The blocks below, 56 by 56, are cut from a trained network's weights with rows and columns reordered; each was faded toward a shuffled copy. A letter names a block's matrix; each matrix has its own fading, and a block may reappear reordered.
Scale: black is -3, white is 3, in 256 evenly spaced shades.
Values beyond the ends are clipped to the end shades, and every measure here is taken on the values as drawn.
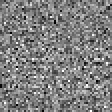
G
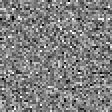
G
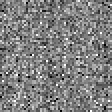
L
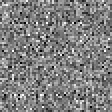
G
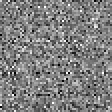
G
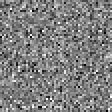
G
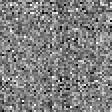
L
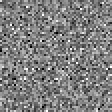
G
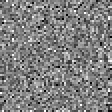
G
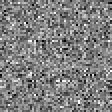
G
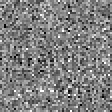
G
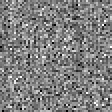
L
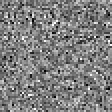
G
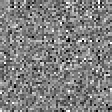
G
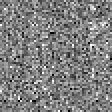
L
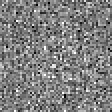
L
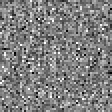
L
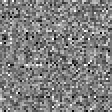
G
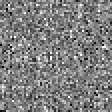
L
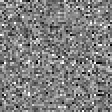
G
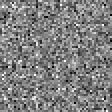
G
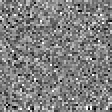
G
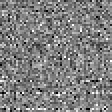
G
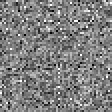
G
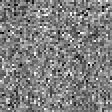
L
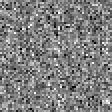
L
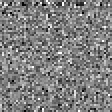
G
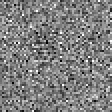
G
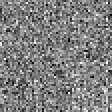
L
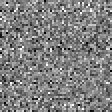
G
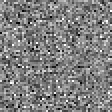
L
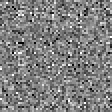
G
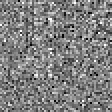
L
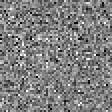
G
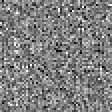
L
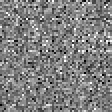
G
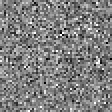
L
